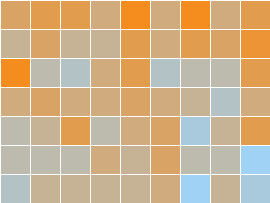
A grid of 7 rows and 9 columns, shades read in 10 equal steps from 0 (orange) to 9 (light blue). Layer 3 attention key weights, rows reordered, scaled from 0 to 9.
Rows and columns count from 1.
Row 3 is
0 6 7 4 2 7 6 6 2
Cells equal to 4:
13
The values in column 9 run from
1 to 9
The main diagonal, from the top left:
3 3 7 4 4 3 9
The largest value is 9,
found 2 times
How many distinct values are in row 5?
6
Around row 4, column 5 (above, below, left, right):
2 4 4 4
